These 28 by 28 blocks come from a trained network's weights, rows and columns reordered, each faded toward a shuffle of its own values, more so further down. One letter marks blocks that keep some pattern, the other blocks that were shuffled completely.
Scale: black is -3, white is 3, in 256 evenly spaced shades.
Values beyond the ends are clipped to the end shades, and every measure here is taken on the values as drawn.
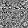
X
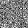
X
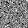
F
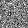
F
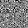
X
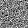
F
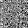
X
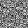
X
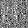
X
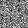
F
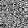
X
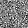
F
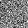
F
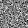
F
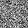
F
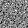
F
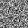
X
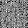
X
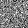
F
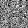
X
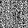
X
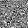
X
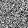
F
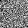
F
